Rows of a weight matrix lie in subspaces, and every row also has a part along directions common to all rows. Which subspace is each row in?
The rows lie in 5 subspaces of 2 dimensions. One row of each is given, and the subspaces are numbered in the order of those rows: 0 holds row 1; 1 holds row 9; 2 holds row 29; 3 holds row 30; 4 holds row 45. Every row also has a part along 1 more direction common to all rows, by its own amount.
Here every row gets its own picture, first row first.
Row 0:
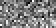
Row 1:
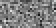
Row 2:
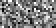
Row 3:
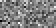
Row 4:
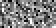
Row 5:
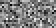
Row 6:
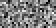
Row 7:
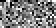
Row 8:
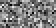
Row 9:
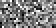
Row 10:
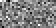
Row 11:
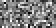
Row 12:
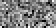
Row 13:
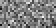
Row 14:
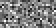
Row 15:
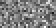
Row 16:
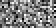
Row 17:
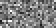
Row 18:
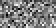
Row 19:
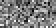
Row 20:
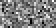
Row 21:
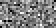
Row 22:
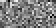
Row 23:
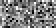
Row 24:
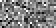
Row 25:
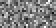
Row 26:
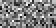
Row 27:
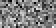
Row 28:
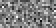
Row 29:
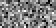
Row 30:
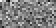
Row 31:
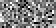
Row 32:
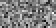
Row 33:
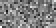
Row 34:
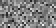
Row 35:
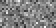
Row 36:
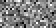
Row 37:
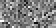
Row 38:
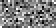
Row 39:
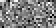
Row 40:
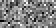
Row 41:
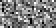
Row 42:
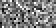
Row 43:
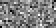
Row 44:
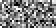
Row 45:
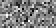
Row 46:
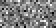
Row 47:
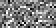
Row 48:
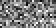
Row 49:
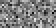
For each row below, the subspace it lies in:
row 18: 4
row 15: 2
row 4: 1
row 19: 4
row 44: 4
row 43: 0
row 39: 3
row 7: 3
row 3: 3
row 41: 1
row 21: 0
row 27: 1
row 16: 0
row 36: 2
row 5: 0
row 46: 2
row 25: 2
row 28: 0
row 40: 3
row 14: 0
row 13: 4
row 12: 2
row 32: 2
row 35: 2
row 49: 0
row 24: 3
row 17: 0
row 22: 3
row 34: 4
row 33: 0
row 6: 2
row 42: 1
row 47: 4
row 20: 1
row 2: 1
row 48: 4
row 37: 3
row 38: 1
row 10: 3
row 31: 3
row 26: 4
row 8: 0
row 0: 4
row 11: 2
